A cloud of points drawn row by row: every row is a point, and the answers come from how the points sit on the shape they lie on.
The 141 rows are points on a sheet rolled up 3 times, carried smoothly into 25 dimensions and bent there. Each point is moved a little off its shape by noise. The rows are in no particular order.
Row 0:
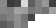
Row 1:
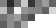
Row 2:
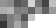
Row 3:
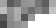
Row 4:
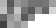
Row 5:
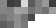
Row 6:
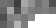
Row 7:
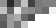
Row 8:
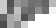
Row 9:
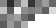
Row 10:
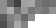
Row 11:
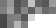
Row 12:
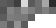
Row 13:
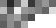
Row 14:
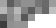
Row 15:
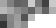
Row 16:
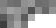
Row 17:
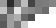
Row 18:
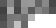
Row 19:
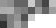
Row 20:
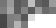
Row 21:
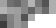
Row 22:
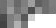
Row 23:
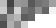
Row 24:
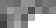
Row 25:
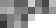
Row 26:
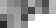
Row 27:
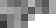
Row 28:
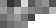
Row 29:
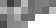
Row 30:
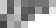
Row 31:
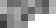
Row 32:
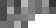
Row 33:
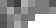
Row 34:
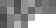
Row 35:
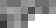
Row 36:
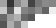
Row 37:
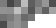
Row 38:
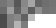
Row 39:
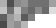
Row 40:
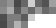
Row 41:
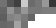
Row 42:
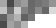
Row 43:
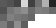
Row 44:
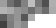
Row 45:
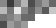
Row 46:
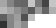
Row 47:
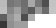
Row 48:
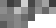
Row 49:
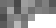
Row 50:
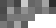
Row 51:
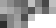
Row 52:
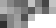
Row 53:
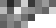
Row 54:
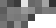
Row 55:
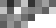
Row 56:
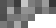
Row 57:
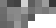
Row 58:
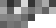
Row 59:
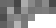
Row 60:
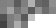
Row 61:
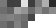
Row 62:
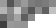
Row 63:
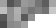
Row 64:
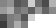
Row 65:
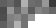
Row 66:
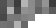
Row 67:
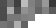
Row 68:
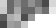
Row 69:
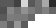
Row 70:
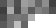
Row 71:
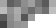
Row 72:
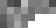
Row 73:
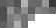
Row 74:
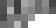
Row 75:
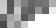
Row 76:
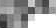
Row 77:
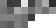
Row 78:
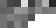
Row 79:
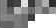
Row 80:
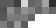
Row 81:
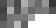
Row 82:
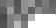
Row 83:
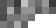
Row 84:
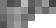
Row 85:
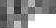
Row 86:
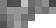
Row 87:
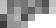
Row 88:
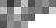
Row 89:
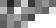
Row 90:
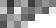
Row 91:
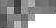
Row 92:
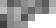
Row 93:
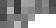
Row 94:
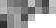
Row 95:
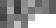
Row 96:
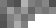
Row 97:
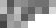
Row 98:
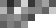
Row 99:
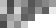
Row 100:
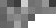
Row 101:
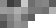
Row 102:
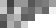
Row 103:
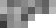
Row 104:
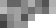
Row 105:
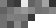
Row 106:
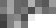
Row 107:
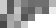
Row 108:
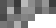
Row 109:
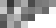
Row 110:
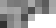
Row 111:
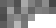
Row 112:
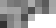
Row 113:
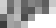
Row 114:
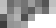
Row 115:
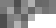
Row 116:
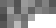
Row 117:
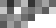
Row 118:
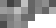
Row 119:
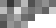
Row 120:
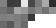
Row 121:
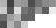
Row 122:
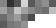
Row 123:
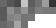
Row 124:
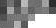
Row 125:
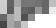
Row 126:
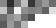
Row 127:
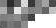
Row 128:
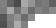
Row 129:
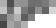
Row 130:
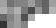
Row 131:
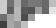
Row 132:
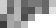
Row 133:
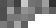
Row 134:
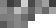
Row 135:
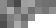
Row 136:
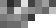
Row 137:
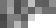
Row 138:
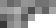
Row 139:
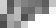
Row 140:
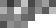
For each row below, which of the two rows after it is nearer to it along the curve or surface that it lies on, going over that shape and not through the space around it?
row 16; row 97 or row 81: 97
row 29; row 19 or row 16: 16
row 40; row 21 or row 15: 15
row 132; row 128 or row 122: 122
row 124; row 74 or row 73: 74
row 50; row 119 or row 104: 119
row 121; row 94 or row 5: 94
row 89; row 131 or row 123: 131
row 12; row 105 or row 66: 105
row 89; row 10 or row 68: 68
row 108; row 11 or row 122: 11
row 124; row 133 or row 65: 133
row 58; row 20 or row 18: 18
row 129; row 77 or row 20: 20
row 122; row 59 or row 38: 59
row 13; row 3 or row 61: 61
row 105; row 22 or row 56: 56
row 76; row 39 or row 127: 39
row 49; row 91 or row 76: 91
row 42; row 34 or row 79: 34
